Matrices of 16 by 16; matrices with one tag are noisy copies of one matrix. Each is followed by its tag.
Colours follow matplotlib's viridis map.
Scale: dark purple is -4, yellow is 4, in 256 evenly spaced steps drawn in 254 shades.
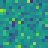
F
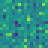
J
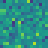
F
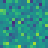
F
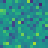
F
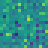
J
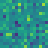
J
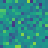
F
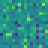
J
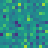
J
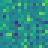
J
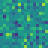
J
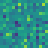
J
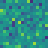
F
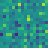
J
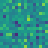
J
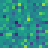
J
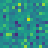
J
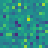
J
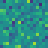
F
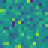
F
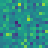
J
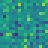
J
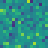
F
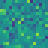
F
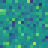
F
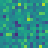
J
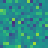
F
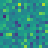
J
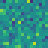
F
